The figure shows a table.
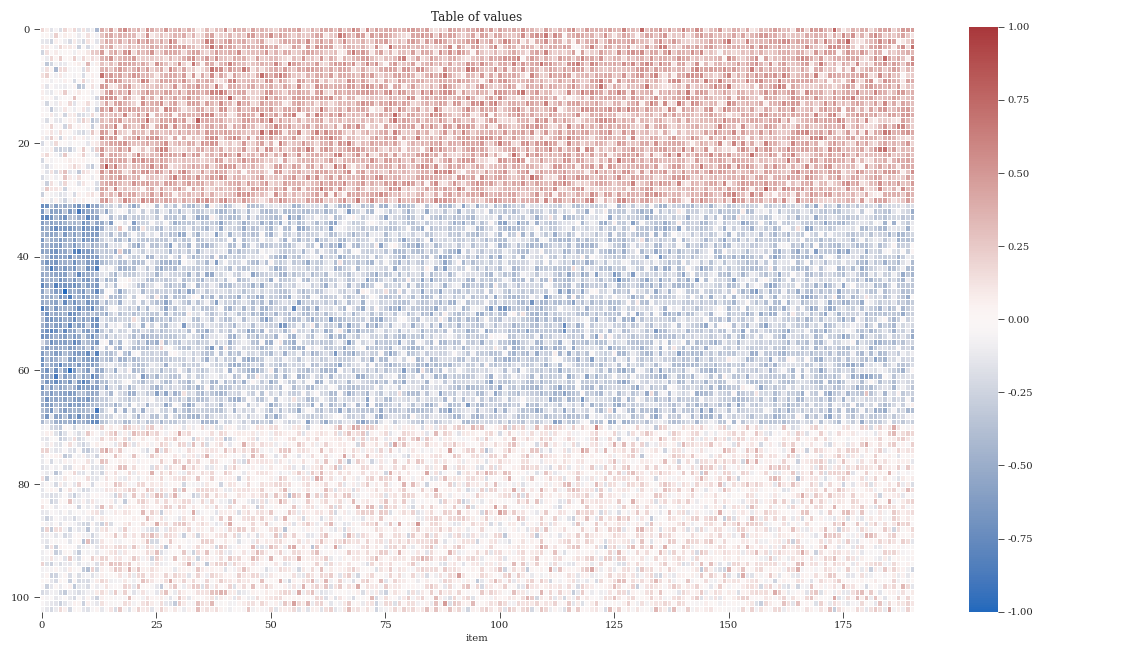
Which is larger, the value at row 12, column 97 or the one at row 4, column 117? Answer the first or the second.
the first
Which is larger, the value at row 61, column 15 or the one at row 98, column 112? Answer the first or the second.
the second
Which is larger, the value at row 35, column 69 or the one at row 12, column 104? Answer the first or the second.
the second
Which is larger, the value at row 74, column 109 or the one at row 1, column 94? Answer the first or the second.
the second
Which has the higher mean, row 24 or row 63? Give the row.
24
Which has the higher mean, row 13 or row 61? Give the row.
13
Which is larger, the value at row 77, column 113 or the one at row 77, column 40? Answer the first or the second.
the first
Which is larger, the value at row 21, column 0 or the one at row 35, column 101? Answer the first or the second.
the first
